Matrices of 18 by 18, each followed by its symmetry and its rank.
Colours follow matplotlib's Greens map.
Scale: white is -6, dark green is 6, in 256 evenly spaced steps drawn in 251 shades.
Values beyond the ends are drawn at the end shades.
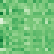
neither, rank three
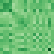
symmetric, rank three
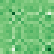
symmetric, rank three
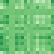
antisymmetric, rank two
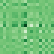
symmetric, rank two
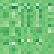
neither, rank three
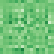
antisymmetric, rank two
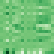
neither, rank two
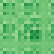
symmetric, rank two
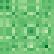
symmetric, rank three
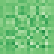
antisymmetric, rank two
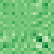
symmetric, rank two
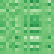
neither, rank two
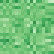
neither, rank three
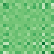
symmetric, rank two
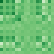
symmetric, rank two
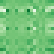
neither, rank two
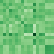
symmetric, rank three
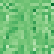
neither, rank three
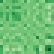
symmetric, rank three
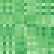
antisymmetric, rank two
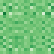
neither, rank two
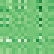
antisymmetric, rank two
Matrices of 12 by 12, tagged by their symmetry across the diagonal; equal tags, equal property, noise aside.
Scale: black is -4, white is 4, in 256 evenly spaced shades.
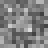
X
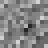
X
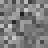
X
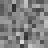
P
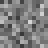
P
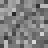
X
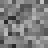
P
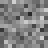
P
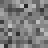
P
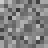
X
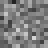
P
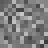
X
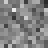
P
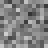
P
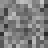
P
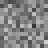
P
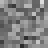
P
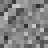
X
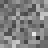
X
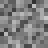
X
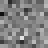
P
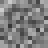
X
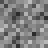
X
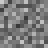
X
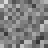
X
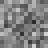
X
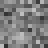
P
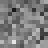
P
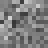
X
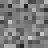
P
